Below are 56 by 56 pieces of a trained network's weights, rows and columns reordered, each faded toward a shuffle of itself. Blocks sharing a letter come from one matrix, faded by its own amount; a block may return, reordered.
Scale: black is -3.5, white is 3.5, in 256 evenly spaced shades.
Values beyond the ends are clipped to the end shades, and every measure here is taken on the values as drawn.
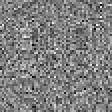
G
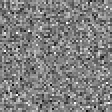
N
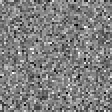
N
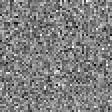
N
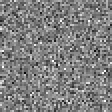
N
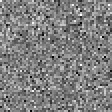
N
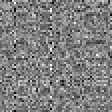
G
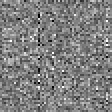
G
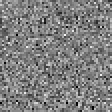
N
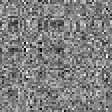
G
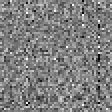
G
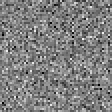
N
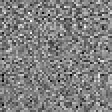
G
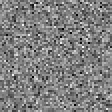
N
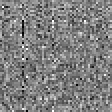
G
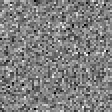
N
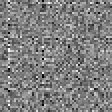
G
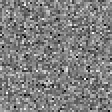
N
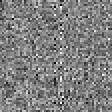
G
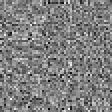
G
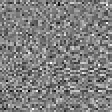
G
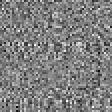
G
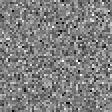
N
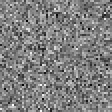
N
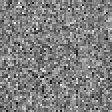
N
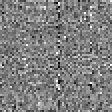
G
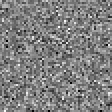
N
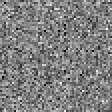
N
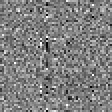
G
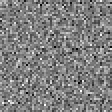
N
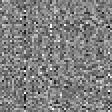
G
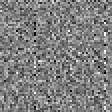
G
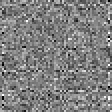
G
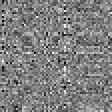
G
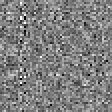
G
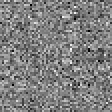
G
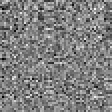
G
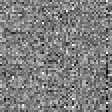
G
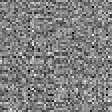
G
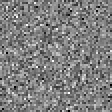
N
